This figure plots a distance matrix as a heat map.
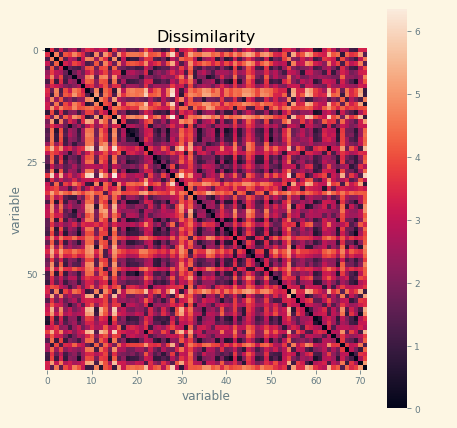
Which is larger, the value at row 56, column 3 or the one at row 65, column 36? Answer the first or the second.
the first
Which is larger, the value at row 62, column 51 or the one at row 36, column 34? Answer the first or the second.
the first
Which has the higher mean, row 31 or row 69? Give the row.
31
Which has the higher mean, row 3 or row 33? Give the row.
3
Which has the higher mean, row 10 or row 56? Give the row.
10
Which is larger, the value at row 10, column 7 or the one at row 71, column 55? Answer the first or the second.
the second
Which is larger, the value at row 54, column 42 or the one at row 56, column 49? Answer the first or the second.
the first
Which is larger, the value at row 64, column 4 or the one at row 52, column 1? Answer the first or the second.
the second
